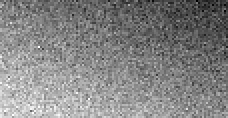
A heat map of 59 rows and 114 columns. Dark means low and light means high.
Ninth with the highest average: bottom left. Stripes: none. Slope: up to the bottom left. Histogram: bell-shaped. Ninth with the lowest average: top right. Average level on the scale: 50%. Grain: fine.
